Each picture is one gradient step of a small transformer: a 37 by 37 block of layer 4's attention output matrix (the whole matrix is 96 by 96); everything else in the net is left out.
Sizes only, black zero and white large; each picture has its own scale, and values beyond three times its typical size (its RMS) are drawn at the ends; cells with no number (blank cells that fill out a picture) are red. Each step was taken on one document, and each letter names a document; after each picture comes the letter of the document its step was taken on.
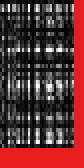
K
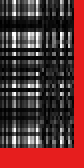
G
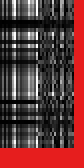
G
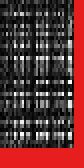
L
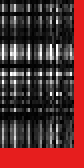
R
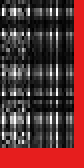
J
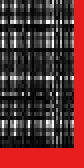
R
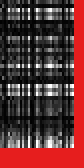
K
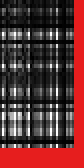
J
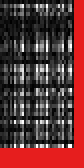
L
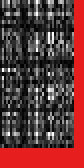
K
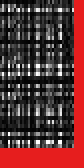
K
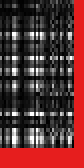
G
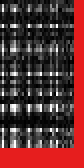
R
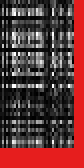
G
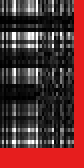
G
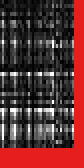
R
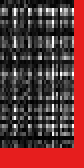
R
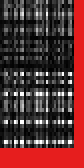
L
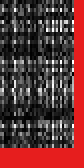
R
